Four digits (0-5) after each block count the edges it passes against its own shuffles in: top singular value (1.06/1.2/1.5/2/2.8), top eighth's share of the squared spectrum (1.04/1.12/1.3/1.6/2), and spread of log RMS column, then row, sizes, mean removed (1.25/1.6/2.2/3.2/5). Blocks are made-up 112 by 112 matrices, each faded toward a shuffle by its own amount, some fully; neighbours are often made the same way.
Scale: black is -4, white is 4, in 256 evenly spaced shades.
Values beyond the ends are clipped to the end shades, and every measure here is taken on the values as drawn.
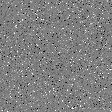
0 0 0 0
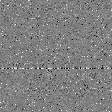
4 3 0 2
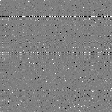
5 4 0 2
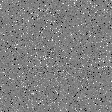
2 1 0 0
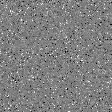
3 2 0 1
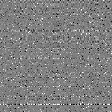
5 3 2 2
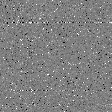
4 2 0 1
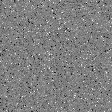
0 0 0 0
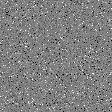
3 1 0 1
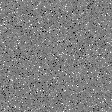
0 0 0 0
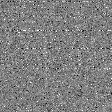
2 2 0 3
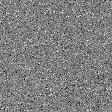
0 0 0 1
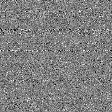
1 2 0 3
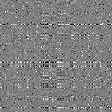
5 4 2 3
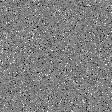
0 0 0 0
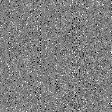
2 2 3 0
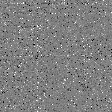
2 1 1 1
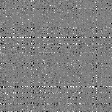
3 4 3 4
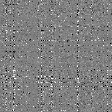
3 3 3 3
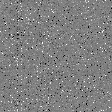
2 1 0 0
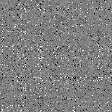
2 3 2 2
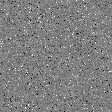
0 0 0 0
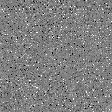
3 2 0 1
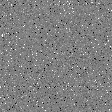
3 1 0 0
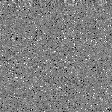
3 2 1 1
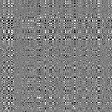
5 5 4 4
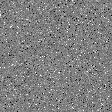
1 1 0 0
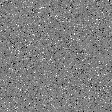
2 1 0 0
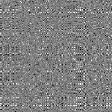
5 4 3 3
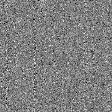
1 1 2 0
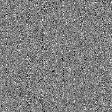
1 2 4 0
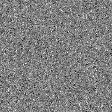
0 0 2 0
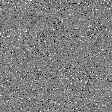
1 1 0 2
